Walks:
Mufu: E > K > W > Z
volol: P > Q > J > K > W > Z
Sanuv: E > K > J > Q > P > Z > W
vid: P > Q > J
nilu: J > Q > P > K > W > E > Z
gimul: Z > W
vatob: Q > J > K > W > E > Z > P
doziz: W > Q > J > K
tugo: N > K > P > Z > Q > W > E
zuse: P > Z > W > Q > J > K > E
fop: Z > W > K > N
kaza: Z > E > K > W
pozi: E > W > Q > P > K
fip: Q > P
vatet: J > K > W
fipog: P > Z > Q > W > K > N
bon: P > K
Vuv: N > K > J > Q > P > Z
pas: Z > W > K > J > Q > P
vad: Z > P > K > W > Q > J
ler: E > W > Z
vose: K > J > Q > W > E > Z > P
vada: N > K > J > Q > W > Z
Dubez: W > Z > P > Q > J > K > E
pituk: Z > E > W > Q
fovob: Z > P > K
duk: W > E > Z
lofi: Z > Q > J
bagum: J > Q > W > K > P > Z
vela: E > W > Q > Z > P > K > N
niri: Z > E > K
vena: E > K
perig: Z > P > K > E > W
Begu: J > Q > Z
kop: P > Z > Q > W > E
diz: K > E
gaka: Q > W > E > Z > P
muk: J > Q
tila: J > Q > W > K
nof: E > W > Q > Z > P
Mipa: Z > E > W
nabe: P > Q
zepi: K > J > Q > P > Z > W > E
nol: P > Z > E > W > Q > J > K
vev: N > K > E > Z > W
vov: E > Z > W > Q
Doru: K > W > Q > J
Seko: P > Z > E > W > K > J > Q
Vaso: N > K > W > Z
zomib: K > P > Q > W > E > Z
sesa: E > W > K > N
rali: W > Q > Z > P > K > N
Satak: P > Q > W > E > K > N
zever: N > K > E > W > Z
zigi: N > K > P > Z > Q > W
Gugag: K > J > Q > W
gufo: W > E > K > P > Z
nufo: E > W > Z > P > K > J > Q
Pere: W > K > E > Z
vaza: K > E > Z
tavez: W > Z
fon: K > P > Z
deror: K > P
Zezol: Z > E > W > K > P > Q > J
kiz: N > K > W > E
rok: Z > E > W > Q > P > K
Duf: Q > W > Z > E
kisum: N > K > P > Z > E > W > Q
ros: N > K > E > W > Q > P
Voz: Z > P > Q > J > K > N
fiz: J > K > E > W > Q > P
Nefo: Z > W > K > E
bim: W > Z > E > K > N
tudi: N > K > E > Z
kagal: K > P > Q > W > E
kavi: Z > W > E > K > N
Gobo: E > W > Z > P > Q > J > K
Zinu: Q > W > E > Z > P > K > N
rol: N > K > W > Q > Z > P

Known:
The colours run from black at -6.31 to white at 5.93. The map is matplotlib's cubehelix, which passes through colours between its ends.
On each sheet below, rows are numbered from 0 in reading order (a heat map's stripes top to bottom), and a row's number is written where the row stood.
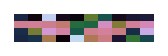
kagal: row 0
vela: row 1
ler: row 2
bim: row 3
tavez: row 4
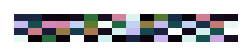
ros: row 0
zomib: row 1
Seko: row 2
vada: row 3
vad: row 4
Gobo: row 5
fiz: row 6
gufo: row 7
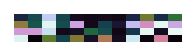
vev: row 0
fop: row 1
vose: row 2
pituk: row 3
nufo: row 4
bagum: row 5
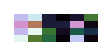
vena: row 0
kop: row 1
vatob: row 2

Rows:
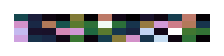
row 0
kavi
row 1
zepi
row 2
Zezol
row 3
Doru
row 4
duk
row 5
nilu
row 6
rok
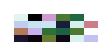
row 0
rali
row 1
pas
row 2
vatet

